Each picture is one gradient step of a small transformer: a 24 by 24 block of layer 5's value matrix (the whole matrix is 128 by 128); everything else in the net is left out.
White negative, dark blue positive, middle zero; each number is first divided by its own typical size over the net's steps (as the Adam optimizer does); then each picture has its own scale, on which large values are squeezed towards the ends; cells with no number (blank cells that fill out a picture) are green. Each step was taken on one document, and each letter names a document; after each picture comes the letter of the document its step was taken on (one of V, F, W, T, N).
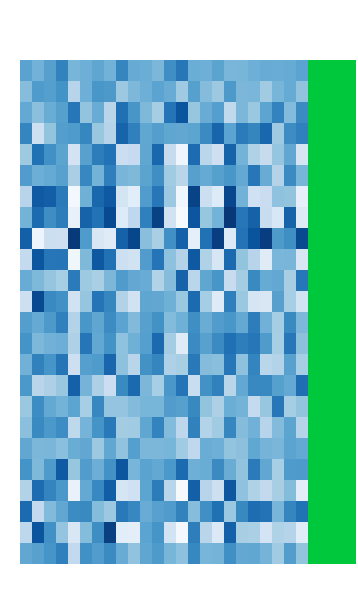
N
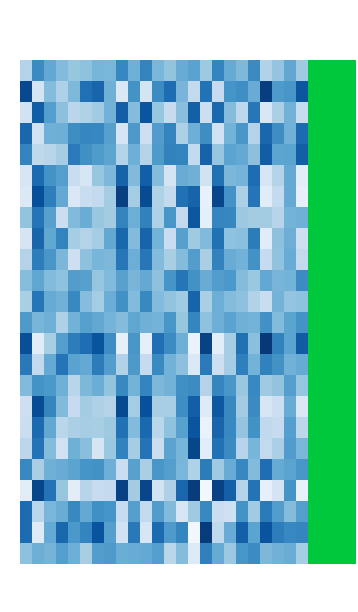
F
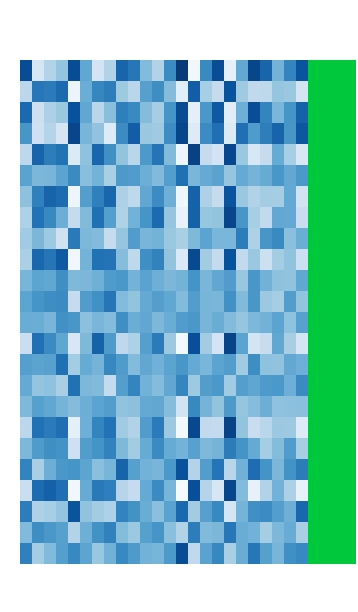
N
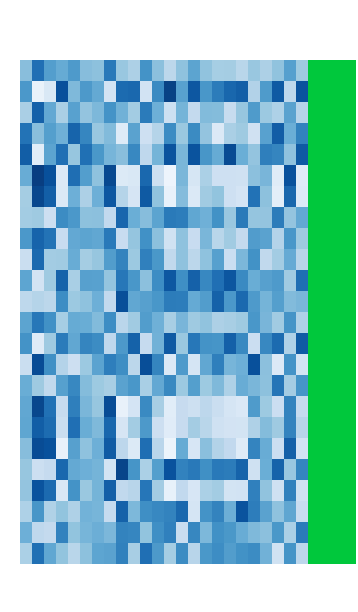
F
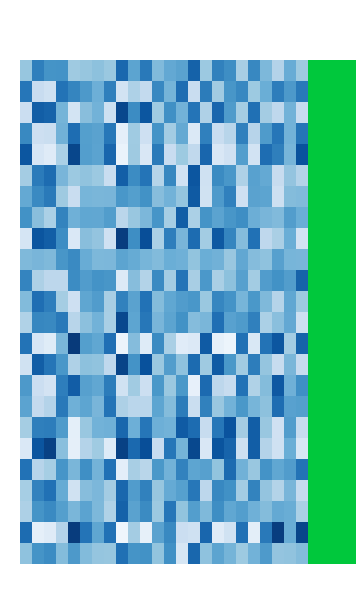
F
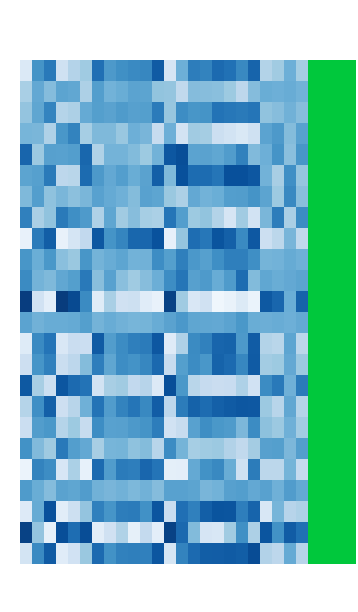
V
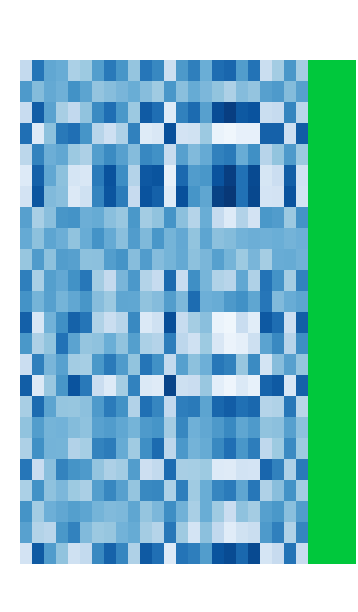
V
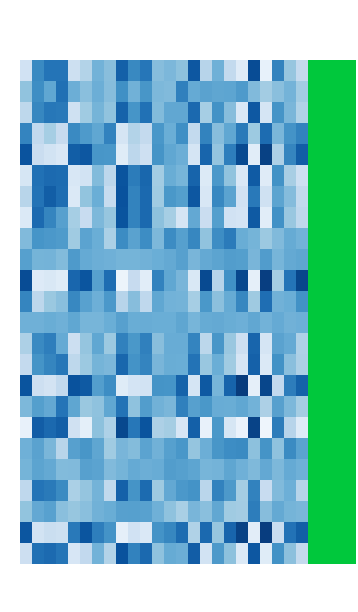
F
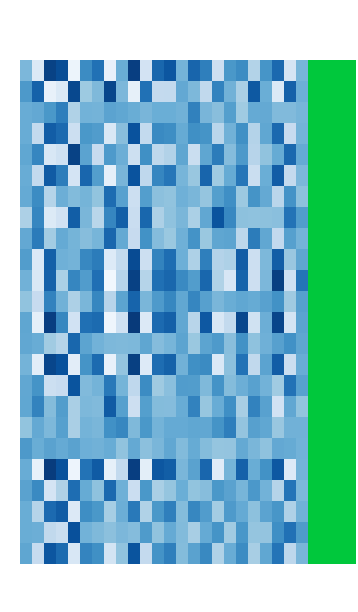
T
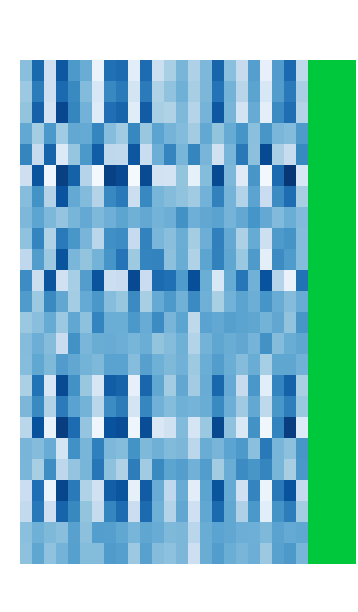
T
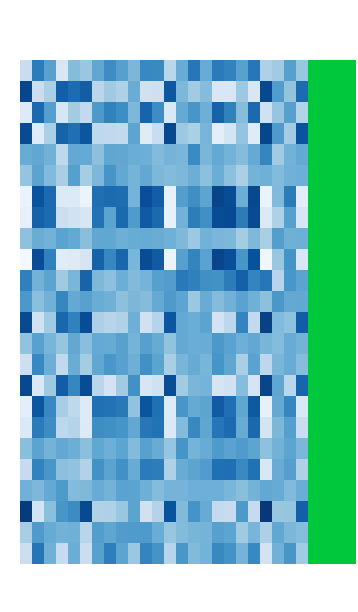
V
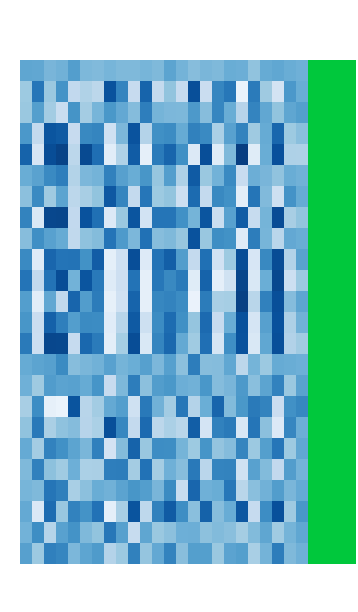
T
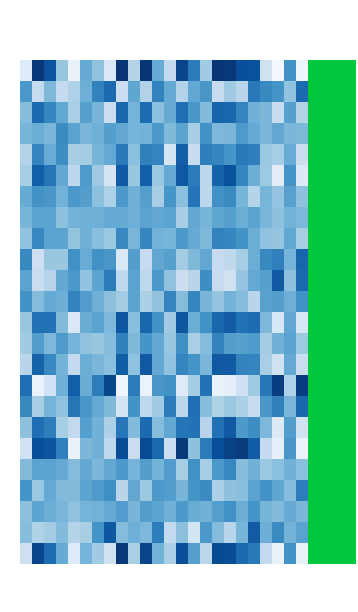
F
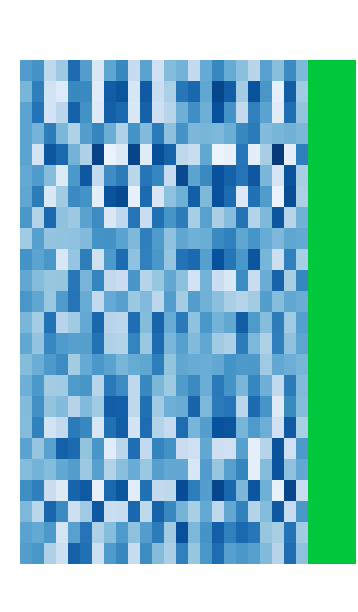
T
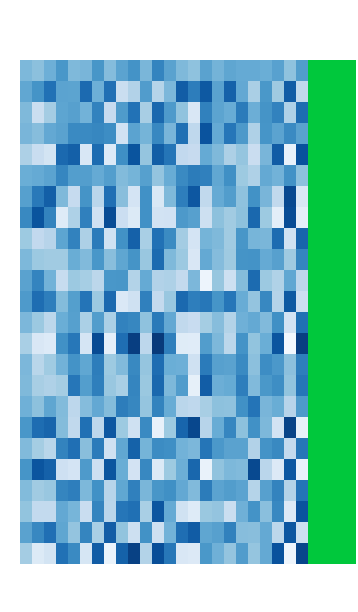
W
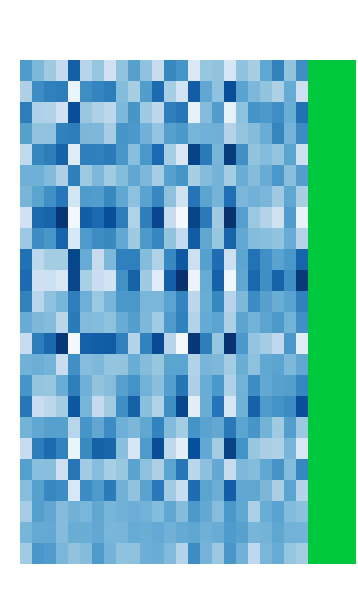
N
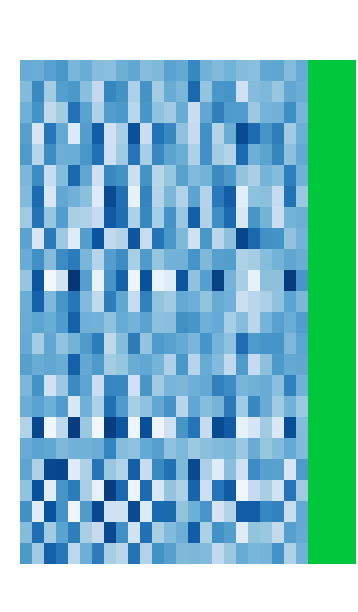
T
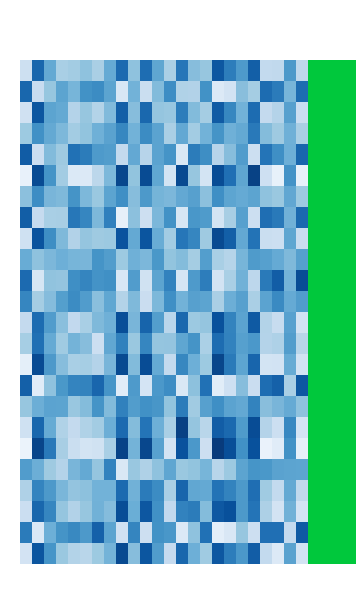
F
